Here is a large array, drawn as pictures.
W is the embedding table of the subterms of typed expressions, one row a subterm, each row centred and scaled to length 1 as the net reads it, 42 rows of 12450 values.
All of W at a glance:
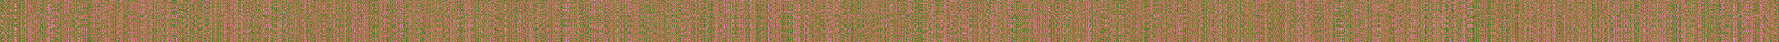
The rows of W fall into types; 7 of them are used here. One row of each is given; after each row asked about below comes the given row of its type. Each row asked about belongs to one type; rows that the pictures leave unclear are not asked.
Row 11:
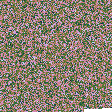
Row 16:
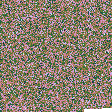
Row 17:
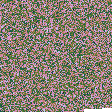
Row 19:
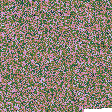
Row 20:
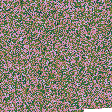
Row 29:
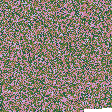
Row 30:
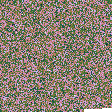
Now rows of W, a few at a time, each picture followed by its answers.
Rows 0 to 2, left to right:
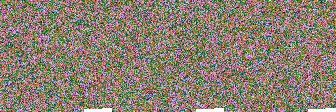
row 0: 11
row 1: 30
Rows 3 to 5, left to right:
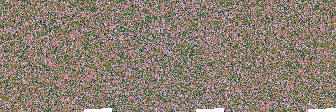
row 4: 17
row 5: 19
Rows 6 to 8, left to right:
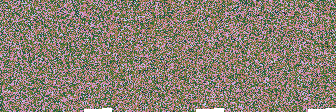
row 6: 29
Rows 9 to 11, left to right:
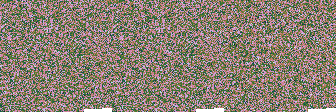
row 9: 17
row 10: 17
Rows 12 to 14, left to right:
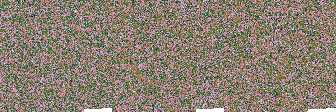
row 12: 19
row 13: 20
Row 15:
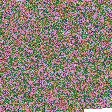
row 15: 16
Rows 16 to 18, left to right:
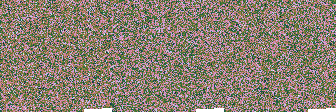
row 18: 30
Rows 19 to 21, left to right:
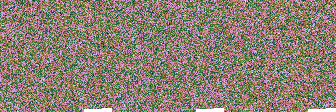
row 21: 16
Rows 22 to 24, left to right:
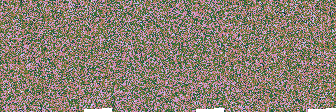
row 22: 20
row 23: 29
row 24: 19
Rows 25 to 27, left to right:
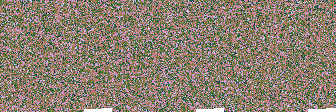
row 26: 19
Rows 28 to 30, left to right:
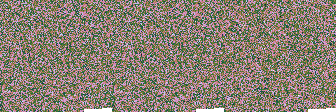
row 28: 29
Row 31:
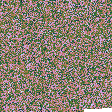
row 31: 20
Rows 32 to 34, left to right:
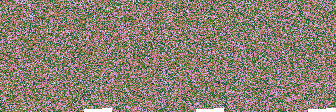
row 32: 17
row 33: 19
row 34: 29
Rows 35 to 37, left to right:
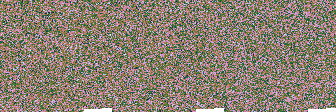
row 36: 30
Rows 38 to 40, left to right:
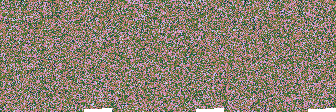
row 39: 17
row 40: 29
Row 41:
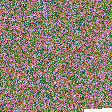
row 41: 11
